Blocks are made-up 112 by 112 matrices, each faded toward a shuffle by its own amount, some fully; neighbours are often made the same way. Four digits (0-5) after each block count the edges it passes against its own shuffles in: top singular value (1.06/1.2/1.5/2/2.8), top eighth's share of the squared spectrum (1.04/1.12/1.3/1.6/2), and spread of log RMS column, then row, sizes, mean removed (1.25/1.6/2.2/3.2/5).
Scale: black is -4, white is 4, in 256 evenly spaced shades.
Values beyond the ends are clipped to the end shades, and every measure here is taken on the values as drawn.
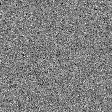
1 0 0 0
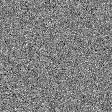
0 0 0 0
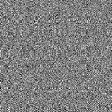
4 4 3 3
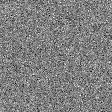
0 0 0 0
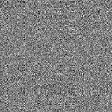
4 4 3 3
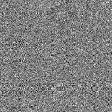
4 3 2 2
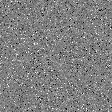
0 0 0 0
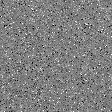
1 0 0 0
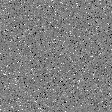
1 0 0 0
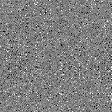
4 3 2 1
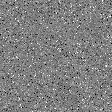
2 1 0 0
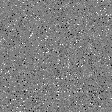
3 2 0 0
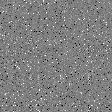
3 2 1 0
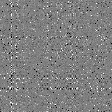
4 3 2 2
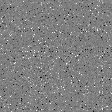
3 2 0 0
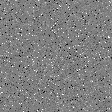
2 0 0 0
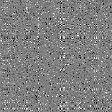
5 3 2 2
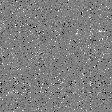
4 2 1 1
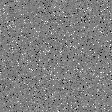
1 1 0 0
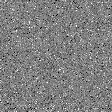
3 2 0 1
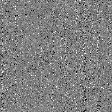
1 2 3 0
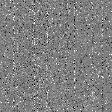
2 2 3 0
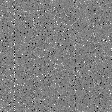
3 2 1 0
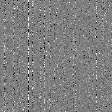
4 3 3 0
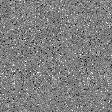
3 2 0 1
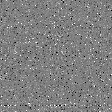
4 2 1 1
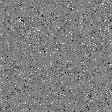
3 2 0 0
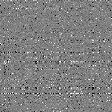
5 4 2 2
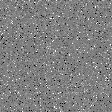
3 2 0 1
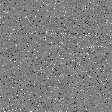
3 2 0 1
